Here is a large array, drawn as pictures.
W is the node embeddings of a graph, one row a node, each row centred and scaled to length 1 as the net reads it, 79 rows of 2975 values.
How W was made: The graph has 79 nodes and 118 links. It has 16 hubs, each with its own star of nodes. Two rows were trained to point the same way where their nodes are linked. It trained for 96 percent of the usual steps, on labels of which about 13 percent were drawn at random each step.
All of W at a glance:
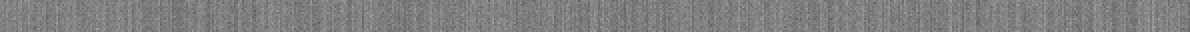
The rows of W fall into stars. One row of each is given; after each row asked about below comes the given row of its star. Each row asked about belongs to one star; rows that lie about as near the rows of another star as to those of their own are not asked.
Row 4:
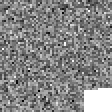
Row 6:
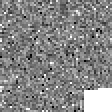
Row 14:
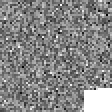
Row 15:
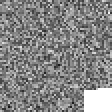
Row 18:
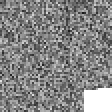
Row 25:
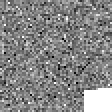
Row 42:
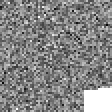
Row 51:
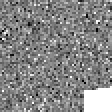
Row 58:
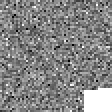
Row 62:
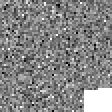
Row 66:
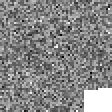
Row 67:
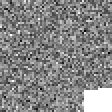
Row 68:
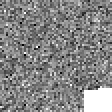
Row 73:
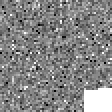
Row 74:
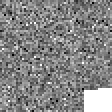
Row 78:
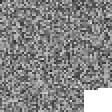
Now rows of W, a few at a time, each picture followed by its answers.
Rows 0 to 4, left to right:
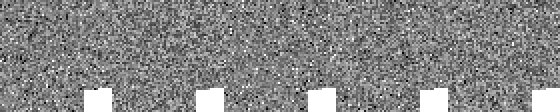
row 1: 73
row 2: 73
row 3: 14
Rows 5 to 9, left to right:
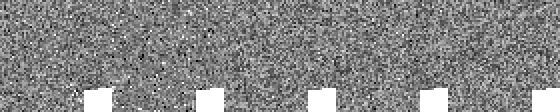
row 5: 74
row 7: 25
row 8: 68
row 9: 66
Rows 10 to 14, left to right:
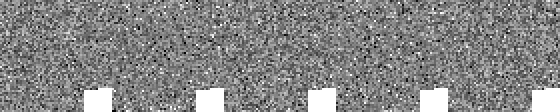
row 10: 67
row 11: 58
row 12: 66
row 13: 74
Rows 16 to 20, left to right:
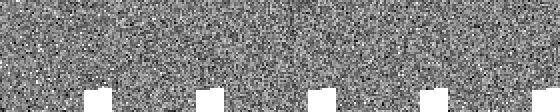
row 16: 74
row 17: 25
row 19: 18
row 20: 42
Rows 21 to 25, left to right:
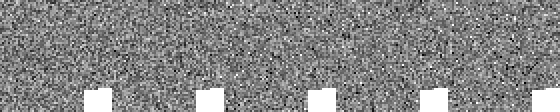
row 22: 78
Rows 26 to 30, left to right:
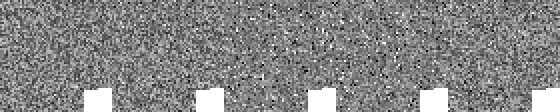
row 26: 62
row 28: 78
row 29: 15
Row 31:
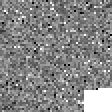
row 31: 6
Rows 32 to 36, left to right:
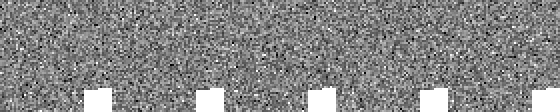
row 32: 14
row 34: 42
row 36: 42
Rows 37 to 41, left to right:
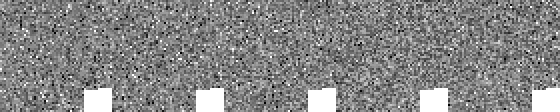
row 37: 14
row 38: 66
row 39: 78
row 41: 78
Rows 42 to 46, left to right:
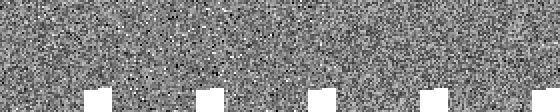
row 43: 4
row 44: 73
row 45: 58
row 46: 67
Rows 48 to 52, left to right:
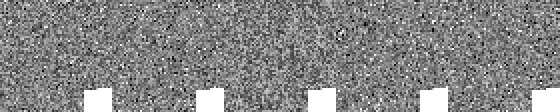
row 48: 25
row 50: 14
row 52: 51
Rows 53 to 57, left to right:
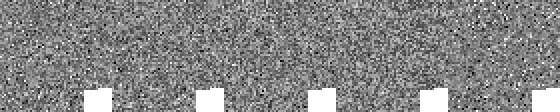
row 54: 58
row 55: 58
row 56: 74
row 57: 51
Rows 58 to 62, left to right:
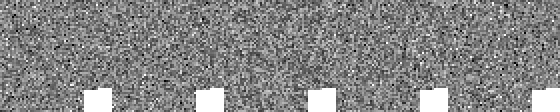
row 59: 66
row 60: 4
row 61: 18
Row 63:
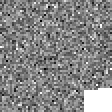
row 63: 78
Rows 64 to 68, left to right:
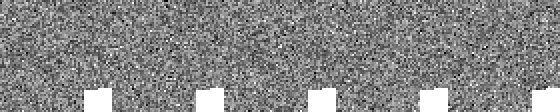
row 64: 6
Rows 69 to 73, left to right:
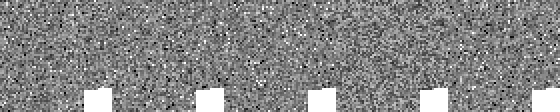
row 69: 15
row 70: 62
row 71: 25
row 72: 25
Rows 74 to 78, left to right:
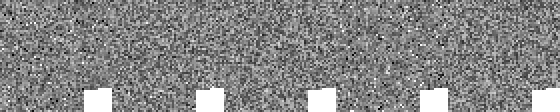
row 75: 66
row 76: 51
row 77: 58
